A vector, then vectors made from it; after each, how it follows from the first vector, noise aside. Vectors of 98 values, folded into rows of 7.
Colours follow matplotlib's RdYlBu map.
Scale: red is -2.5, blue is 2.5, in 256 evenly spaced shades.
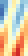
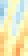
shrunk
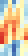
wrapped around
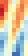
negated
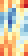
wrapped around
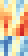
wrapped around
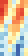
negated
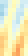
shrunk
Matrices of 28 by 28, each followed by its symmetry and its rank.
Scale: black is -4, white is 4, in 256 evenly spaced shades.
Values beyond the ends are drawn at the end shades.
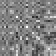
symmetric, rank three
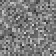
symmetric, full rank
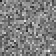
neither, full rank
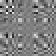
symmetric, rank two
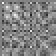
symmetric, rank three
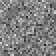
symmetric, full rank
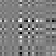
symmetric, rank one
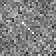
symmetric, full rank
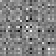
symmetric, rank three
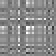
symmetric, rank two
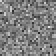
neither, full rank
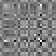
symmetric, rank two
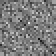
symmetric, full rank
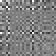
symmetric, rank two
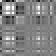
symmetric, rank one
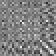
symmetric, rank three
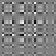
symmetric, rank one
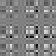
symmetric, rank one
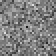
symmetric, full rank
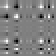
symmetric, rank one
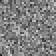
neither, full rank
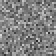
neither, full rank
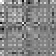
symmetric, rank three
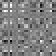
symmetric, rank two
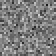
neither, full rank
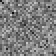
symmetric, full rank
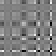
symmetric, rank one
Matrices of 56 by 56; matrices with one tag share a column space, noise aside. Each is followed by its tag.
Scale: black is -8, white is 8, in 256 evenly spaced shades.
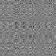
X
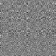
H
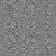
X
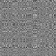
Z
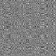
X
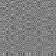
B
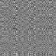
B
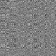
Z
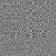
H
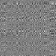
H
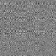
H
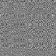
Z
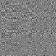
H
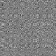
Z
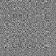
Z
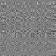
H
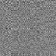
B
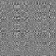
H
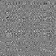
H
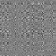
H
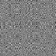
X
